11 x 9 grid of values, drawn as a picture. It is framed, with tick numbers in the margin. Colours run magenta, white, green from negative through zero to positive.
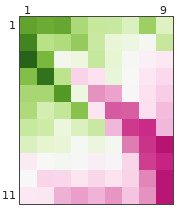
The ninth with the lowest average is the bottom right. The grain runs diagonally down to the right. Overall the values sit about 50% of the way up the scale. The top left is the ninth with the highest average. Values change most from cell to cell in the centre. The field climbs toward the top left. There are no lone odd cells. The halves do not mirror each other.
